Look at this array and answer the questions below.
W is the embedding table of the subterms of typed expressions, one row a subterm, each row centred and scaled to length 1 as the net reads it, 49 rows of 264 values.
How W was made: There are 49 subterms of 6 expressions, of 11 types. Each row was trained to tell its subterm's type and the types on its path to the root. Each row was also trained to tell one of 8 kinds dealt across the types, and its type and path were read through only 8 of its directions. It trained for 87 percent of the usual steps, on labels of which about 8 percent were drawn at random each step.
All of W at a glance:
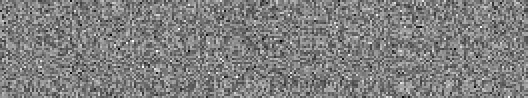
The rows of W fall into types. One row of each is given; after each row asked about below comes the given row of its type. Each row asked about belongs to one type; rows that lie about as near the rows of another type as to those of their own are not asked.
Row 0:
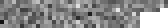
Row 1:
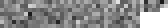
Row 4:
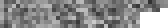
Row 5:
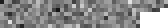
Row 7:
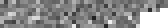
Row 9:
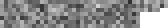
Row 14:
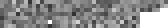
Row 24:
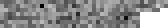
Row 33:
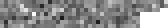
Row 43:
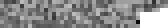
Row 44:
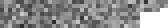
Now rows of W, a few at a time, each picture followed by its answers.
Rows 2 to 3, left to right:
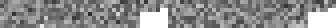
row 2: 1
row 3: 43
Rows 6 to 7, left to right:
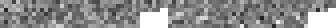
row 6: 1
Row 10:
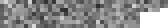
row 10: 44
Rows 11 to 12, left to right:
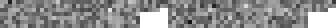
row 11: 14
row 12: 0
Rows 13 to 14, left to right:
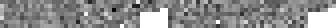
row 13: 24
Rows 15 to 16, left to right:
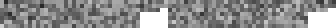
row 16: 43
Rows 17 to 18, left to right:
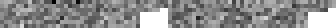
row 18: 4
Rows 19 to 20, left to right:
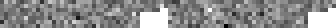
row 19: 0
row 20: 24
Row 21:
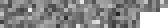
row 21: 4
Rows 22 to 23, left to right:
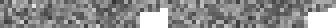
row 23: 9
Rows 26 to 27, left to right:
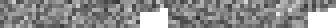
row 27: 43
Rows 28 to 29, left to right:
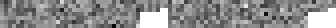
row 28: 4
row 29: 44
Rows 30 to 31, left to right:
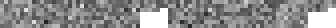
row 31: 14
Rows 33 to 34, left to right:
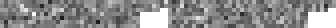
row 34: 4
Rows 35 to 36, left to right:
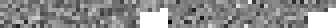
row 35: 9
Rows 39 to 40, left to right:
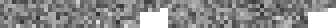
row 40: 9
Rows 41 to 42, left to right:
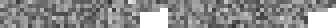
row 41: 14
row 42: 43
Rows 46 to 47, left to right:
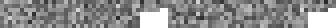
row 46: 5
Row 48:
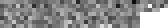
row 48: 44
